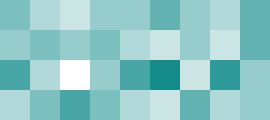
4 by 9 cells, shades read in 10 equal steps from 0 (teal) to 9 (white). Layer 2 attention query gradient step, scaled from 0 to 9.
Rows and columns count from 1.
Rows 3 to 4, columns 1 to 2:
2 6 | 6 4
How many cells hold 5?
9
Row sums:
44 46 37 43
